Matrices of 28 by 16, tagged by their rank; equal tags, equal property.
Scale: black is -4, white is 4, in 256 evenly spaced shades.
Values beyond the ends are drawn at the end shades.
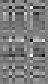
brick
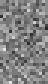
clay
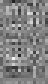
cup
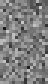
clay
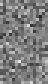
clay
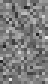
clay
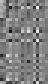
brick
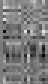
cup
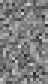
clay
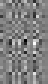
brick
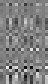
brick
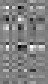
brick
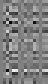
brick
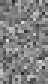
clay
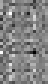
cup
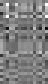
brick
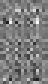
cup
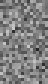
clay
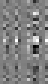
brick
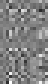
cup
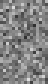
clay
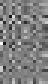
cup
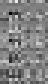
cup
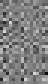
cup
